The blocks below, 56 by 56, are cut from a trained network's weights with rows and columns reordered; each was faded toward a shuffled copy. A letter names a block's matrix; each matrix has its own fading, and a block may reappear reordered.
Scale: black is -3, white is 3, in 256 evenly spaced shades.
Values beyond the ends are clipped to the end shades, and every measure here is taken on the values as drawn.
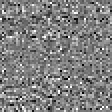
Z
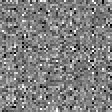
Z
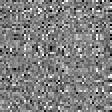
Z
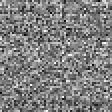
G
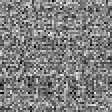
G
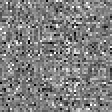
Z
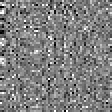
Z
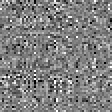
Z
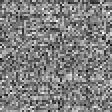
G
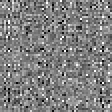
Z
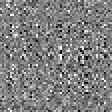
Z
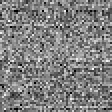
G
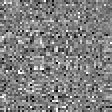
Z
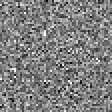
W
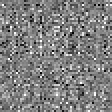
Z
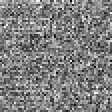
G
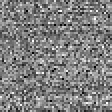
G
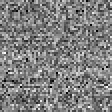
G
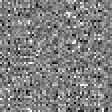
Z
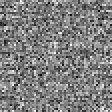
G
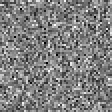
W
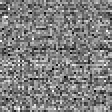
G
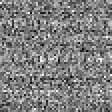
G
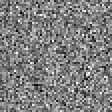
W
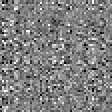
Z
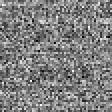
G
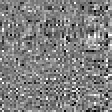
Z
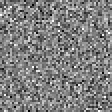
W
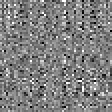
Z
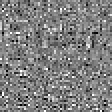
Z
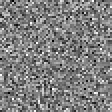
W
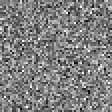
W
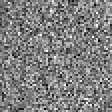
W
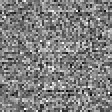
G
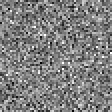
W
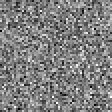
W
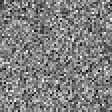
W
